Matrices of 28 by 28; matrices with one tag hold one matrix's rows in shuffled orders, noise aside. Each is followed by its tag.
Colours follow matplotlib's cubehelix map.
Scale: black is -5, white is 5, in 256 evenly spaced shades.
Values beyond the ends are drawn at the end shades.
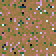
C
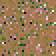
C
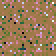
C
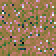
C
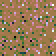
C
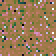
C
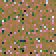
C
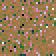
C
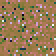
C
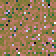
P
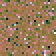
P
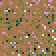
P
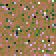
P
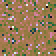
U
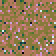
C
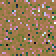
P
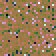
P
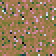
C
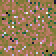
U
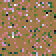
U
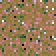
C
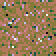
U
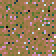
P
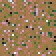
U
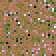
P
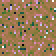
C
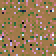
C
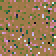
P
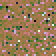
P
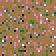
C
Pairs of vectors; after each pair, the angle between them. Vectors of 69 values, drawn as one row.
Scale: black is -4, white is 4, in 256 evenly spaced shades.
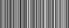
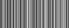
nearly parallel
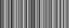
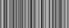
orthogonal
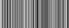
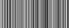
nearly parallel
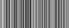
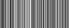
nearly opposite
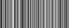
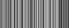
partly aligned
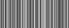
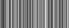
partly aligned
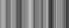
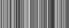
partly aligned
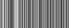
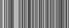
nearly parallel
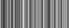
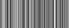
partly opposed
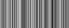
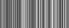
nearly opposite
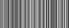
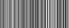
nearly opposite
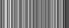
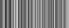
partly opposed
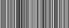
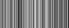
partly aligned
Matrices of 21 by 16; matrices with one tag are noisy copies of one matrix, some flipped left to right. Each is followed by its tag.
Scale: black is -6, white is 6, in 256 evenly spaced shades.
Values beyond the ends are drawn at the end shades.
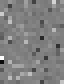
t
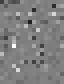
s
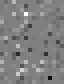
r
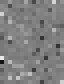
t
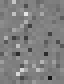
r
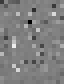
s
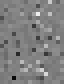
r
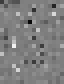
s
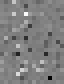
r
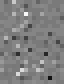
r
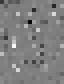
s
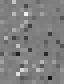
r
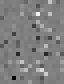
r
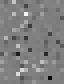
r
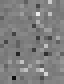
r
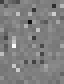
s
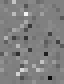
r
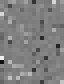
t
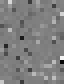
t
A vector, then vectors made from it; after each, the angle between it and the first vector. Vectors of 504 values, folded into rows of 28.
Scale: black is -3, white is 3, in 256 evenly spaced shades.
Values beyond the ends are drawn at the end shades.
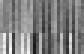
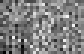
partly opposed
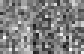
partly aligned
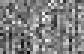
partly opposed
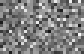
orthogonal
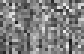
partly opposed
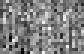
partly opposed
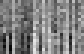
nearly opposite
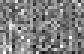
partly aligned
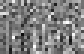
partly opposed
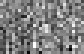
partly opposed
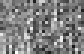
partly aligned
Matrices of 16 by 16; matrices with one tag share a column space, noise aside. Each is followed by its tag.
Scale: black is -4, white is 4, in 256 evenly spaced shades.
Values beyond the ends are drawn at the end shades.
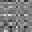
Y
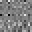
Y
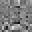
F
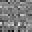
Y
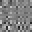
F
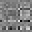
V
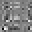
V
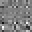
F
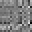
F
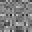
Y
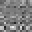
F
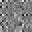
Y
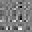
V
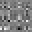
V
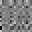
F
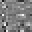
Y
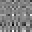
Y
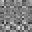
F
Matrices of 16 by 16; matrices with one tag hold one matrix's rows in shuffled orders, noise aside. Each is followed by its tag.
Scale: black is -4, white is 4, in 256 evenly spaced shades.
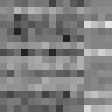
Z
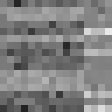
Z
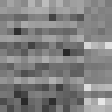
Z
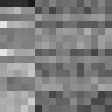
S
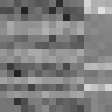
Z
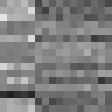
S
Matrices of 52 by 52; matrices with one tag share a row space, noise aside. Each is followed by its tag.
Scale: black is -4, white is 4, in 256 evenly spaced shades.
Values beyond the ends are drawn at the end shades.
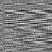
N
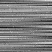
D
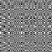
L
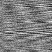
N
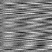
N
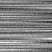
D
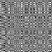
L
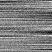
D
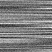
D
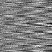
N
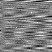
N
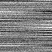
D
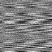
N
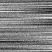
D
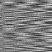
N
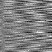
N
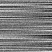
D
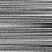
D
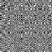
L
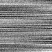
D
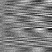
N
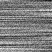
D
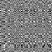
L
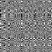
L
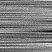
D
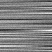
D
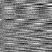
N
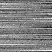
D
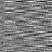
N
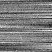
D
